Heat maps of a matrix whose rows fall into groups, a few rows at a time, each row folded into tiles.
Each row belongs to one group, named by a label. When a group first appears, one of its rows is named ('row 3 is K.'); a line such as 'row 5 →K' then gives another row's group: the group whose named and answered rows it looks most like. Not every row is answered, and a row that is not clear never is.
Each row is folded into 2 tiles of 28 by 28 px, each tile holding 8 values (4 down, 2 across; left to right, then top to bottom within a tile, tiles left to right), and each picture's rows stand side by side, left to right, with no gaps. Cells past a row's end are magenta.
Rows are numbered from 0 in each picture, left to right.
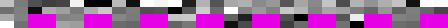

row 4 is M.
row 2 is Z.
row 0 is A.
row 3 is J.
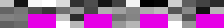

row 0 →Z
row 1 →A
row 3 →A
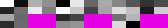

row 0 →J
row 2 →A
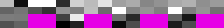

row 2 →M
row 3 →M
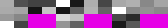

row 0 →A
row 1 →J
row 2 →M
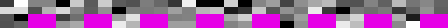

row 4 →J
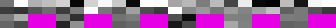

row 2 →Z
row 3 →M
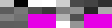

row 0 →Z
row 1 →A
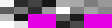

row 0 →A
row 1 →M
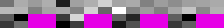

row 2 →M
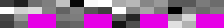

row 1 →Z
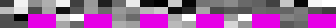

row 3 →J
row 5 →Z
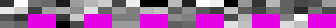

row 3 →Z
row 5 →J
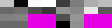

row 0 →Z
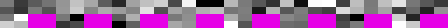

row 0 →J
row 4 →A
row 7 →A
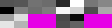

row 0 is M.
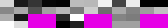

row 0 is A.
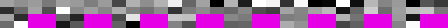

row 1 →M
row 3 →J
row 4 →Z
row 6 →J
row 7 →A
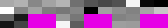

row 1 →A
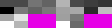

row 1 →A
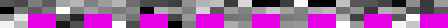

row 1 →M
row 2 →A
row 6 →A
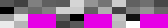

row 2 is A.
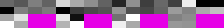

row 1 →A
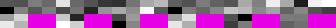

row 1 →A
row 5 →Z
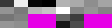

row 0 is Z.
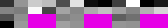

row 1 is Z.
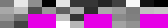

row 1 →A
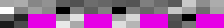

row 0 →M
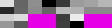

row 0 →J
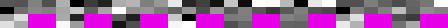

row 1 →A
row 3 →A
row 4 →Z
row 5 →Z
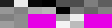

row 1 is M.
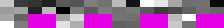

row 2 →Z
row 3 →J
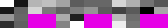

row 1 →A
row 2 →A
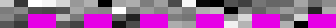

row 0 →Z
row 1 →J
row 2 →M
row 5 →A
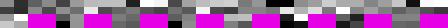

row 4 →J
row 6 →M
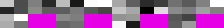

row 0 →J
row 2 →A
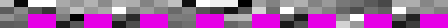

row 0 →Z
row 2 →M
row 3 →Z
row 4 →J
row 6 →J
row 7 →M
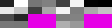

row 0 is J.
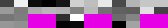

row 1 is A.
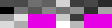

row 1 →A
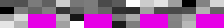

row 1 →A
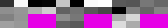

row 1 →Z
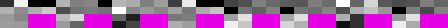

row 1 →J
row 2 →M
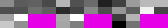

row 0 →J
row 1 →J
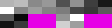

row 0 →M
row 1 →J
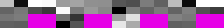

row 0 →Z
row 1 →M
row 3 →Z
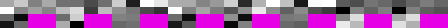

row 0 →M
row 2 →Z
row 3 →M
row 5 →Z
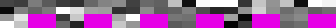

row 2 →J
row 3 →Z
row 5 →Z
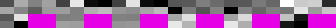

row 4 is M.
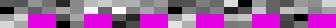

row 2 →M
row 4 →J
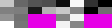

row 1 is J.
